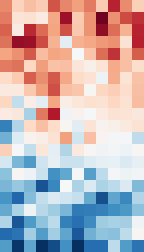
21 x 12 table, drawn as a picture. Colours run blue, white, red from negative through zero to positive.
The middle right is the calmest part. There is an overall slope up to the top. No regular stripes run through it. In the middle right lies a patch that is calmer than the rest.
